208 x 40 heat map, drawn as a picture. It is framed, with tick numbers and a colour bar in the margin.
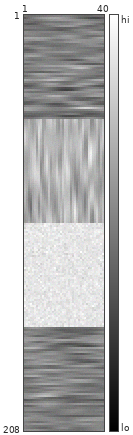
It is made of 4 by 1 panels. Panel 1,1: middling, streaked across. Panel 2,1: high, streaked downward. Panel 3,1: very high, fine-grained, faint in contrast. Panel 4,1: middling, streaked across.
